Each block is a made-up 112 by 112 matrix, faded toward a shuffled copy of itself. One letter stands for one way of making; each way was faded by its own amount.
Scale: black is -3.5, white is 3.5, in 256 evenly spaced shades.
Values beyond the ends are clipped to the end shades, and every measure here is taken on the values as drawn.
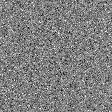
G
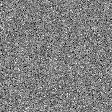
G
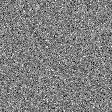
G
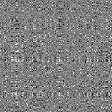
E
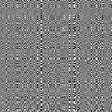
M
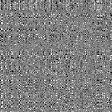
E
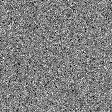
G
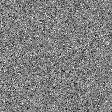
G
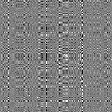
M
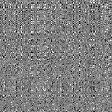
E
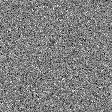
G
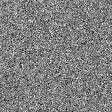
G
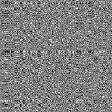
E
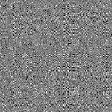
E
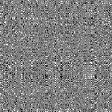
E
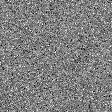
G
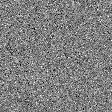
G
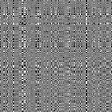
M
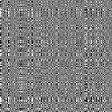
M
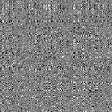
E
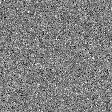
G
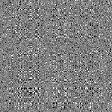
E
